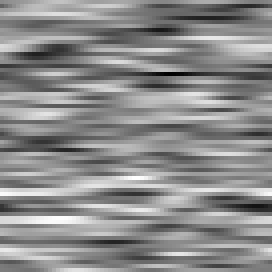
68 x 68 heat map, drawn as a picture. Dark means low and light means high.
Ninth with the highest average: bottom left. Mirror symmetry: none. Grain: streaks across.
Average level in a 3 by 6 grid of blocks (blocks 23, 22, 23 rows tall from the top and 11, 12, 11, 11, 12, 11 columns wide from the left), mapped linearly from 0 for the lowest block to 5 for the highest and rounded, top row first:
223012 | 323433 | 453333
